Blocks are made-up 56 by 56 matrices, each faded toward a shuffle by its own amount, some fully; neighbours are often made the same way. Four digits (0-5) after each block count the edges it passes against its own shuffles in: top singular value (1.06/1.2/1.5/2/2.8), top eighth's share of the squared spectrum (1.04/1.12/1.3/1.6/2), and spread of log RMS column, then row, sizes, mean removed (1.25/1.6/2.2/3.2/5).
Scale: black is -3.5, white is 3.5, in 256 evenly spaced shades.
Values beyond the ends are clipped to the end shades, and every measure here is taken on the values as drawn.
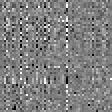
4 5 3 2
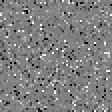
0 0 0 0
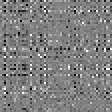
5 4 3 3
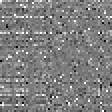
4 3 2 2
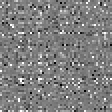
4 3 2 2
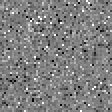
1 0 0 0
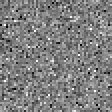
0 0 0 0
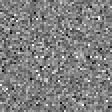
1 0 0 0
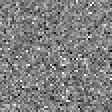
0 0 0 1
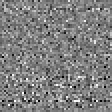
2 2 0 3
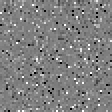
2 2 0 0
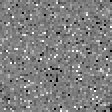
0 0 0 0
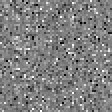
2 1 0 0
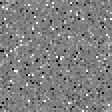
0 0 0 0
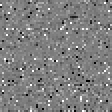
2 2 0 1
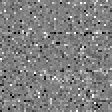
3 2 0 1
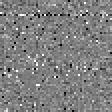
3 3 0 1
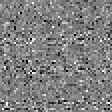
3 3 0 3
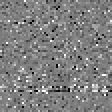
3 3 0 2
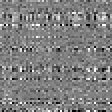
4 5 2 4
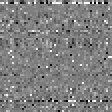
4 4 0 2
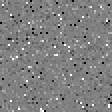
0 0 0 0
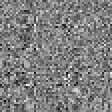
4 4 2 2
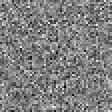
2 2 1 0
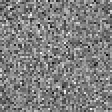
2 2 1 0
